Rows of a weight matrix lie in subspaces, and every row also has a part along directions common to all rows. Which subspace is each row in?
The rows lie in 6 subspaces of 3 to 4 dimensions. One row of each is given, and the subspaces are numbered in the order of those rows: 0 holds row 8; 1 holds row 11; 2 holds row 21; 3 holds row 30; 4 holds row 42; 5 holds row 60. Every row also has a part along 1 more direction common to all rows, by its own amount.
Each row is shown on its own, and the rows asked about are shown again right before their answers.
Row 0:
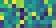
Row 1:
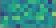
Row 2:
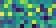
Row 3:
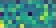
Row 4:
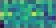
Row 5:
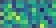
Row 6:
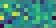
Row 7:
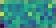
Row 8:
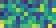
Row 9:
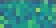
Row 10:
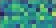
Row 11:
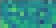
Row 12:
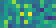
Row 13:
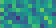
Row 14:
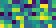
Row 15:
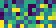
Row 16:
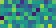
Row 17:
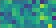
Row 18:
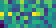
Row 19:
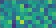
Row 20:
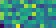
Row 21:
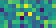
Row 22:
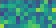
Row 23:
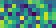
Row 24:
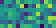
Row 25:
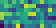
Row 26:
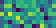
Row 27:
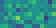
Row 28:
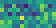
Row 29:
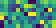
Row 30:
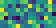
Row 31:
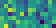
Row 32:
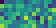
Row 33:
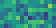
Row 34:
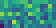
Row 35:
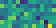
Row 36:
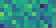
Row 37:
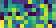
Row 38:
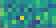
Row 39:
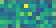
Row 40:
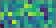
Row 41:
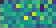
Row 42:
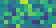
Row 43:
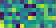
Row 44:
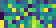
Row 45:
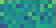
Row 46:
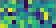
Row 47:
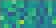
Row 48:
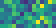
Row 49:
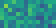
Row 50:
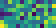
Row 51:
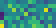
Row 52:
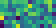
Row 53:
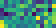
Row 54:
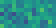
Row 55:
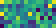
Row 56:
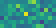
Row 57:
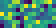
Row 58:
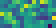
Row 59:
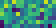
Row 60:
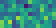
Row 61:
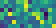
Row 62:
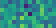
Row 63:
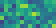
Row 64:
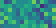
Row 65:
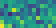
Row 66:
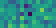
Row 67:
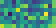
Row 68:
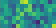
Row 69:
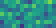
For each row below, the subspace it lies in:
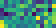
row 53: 2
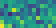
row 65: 1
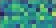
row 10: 3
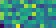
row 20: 2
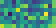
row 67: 5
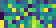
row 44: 5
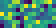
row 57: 4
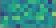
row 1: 3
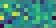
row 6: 4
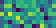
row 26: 3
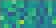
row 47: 1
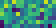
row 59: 1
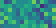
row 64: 4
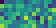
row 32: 0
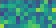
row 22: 0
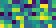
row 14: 4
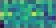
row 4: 2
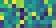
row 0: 1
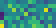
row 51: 5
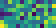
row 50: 2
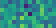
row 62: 2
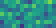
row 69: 4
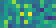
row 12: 2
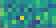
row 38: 5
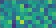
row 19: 5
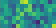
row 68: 4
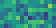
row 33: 5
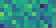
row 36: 4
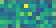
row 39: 2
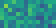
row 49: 1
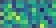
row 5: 3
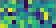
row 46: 1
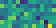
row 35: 0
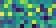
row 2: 3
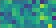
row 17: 4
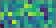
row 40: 1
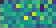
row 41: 0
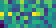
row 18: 2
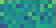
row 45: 0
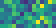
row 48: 4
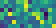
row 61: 1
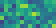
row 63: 5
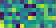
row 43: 2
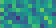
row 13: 3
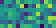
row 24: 2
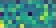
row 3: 0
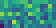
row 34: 5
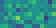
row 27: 3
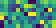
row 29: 5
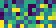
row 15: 1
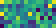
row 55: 0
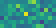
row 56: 5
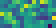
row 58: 4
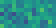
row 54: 3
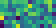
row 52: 3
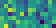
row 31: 1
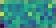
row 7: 0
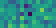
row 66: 2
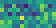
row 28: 5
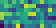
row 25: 2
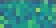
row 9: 0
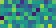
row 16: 0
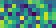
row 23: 5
